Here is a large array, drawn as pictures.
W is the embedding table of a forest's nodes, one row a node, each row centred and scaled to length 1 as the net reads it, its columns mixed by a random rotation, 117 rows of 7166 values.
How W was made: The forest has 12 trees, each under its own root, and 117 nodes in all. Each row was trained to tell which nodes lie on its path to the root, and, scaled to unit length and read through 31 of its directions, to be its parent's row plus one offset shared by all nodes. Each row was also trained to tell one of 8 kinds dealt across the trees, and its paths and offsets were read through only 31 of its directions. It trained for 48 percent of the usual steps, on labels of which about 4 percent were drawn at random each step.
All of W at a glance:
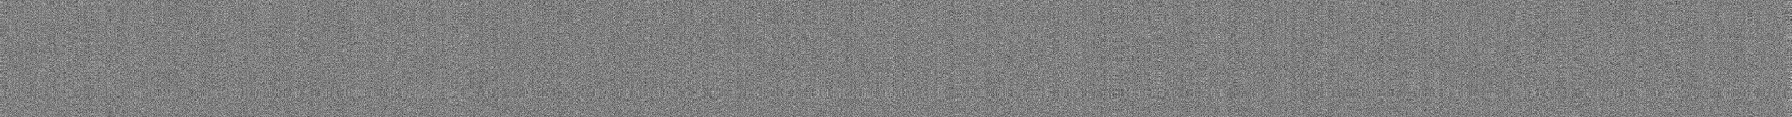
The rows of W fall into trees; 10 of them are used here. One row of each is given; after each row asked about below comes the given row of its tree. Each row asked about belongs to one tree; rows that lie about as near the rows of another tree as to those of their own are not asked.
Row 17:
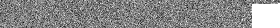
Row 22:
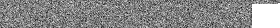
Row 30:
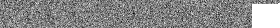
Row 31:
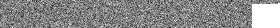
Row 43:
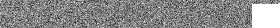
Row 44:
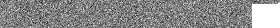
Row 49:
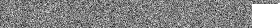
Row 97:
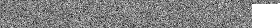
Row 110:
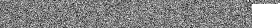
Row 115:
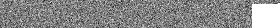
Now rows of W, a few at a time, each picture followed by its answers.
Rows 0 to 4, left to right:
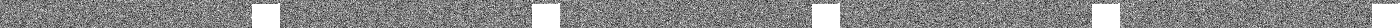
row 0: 115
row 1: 110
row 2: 43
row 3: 43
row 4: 44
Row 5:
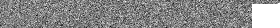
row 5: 22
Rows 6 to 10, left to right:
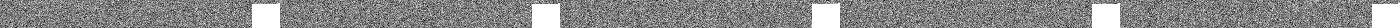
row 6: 97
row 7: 115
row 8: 44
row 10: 44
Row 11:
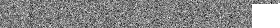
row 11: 43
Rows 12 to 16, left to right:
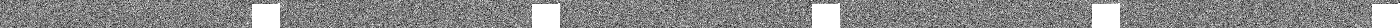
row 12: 97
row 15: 44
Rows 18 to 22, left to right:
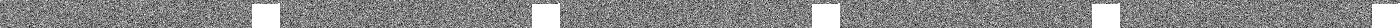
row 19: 115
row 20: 115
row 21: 22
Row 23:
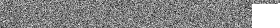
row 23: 115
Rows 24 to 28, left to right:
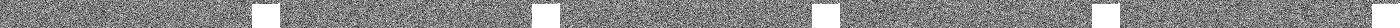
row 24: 17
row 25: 44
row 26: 97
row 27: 31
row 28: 110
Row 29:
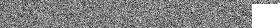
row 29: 49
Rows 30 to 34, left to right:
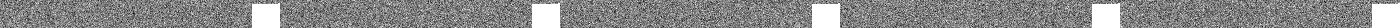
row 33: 22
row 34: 44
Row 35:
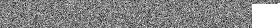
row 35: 22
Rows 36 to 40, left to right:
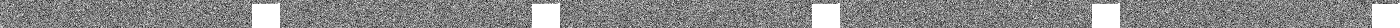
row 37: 44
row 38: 97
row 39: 44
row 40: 17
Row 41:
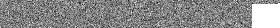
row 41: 115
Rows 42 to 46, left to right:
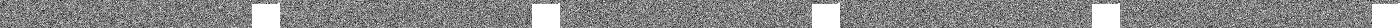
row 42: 43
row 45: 115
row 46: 31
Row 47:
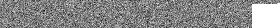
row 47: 22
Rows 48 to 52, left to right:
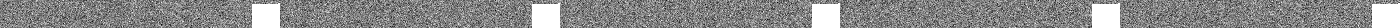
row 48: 110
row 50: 30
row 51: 30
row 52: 110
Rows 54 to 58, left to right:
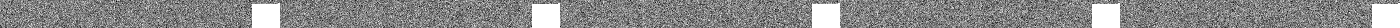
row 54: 22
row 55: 30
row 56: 44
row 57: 43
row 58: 49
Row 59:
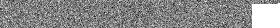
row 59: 115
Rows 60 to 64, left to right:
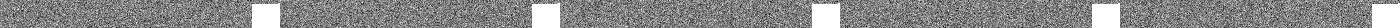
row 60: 31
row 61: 43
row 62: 44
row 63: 97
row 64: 49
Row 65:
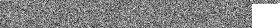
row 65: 43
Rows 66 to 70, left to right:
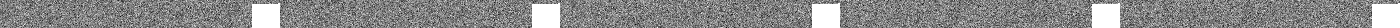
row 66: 30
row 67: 30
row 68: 22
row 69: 43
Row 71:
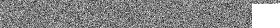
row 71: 44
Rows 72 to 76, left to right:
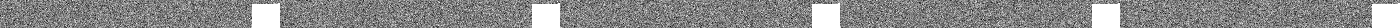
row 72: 31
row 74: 43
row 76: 43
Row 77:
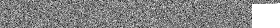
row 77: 44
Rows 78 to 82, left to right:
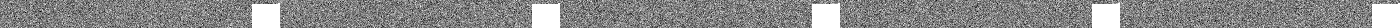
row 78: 31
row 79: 115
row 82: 115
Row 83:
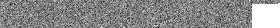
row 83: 31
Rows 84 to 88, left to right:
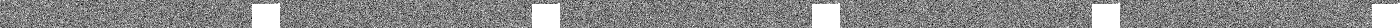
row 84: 43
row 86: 110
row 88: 97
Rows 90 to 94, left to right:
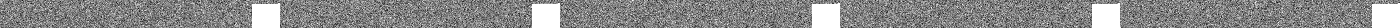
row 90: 115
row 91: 22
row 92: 22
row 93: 22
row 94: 115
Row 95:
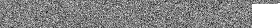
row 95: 22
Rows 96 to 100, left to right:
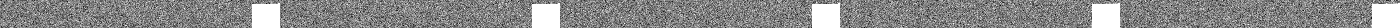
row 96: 97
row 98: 17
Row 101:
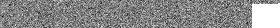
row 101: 31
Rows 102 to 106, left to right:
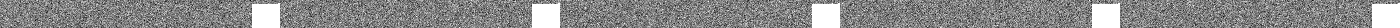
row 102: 22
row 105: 31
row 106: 22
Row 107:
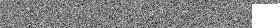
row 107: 43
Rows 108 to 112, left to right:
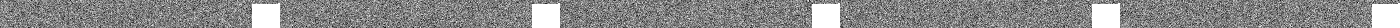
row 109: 97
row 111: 115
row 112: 17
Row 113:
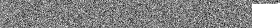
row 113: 44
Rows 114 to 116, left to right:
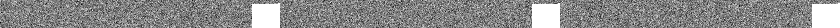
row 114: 43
